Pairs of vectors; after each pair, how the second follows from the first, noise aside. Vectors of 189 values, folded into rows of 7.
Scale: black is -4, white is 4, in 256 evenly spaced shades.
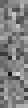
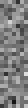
shuffled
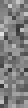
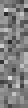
shuffled
